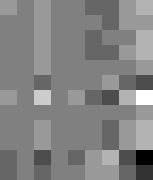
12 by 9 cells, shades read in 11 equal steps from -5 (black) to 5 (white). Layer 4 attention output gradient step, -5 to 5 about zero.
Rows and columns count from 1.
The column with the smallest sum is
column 7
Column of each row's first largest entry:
9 3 9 9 3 7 9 9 9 9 7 6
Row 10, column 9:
2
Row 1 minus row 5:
1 0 0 0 0 -1 -1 1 1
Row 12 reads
-1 0 -1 0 0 1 1 -1 -3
